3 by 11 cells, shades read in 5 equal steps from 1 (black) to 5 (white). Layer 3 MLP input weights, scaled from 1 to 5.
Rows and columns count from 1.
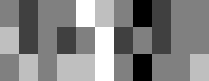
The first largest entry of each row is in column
5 6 6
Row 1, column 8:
1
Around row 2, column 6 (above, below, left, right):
4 5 3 2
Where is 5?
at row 1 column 5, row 2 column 6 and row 3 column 6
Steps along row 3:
up down up same up down down up same up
